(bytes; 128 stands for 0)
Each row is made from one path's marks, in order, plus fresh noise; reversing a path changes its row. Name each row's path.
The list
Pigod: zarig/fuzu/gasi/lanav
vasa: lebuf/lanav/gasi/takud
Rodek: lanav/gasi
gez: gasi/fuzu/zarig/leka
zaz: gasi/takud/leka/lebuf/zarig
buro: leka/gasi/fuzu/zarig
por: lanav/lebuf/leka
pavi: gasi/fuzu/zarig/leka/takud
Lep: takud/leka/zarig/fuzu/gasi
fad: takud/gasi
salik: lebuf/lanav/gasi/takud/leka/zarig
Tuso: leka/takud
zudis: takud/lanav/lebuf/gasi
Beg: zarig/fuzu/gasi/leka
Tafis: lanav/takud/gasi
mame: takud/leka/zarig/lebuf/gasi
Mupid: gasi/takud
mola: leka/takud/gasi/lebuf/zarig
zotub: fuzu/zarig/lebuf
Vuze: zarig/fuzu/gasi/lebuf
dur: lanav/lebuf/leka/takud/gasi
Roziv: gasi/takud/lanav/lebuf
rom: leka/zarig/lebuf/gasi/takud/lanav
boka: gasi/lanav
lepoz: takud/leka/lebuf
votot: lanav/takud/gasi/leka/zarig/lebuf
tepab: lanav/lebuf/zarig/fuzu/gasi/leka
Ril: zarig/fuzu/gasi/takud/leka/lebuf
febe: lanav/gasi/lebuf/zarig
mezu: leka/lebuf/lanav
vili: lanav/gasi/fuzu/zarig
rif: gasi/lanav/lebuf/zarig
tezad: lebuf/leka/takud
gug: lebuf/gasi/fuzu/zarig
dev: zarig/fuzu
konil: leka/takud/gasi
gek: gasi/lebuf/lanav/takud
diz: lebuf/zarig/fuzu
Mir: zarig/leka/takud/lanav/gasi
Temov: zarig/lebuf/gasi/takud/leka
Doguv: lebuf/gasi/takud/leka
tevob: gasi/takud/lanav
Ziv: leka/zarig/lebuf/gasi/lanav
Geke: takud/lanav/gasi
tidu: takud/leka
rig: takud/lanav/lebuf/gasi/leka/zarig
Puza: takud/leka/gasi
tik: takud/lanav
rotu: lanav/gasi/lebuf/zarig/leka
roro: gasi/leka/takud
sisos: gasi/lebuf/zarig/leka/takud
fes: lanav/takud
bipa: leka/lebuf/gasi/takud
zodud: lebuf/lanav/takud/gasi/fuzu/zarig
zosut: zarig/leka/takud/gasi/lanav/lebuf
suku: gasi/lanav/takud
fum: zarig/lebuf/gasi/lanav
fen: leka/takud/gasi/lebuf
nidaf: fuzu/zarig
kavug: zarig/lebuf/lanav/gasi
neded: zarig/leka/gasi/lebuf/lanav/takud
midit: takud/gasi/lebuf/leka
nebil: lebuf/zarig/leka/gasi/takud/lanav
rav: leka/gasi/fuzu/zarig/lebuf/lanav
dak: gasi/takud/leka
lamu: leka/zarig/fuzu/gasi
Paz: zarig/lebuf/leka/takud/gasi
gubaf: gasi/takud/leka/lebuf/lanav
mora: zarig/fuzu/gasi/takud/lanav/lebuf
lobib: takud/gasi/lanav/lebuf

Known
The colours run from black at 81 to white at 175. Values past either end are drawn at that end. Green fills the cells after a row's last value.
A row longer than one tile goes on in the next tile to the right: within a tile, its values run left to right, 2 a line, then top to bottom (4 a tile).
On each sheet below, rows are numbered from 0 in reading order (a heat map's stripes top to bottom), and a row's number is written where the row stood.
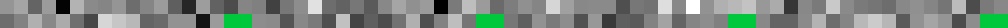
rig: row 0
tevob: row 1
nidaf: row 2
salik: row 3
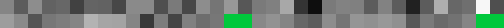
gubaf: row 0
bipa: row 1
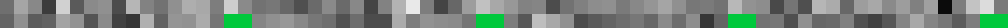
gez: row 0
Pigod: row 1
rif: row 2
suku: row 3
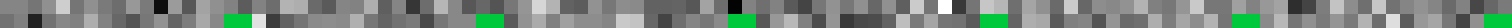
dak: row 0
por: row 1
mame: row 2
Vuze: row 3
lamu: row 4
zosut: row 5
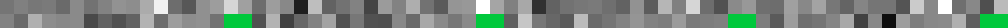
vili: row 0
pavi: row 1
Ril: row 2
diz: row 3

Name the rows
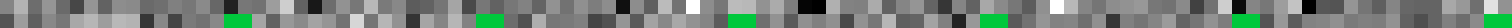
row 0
Paz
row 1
rotu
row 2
gug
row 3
neded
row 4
fad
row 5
sisos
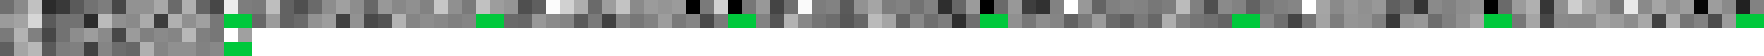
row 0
rav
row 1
Beg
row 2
Geke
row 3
zudis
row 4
Roziv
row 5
tidu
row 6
Mir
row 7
buro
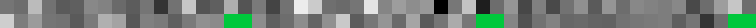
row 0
mezu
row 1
Tafis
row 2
gek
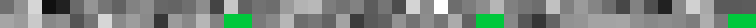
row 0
Ziv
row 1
zotub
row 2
Doguv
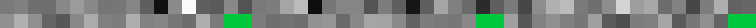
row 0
fen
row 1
midit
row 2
Rodek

